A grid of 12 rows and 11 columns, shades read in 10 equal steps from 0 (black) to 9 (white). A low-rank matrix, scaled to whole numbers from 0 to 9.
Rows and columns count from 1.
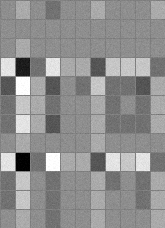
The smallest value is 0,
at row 9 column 2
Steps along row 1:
up down down up same up down same same up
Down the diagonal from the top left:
5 5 5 8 5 5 6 5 7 4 6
